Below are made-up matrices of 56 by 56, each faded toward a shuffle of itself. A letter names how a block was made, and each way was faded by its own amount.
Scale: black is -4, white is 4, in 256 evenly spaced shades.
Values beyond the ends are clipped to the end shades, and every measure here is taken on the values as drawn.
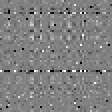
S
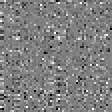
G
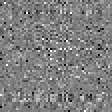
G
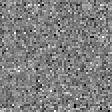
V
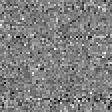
V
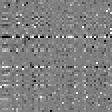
S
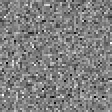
V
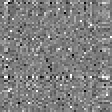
G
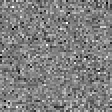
V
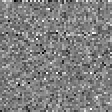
V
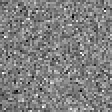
V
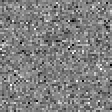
V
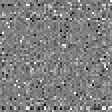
G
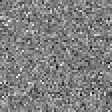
V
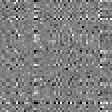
S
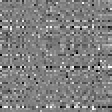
S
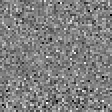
V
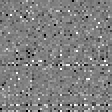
G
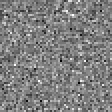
V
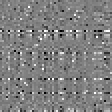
S
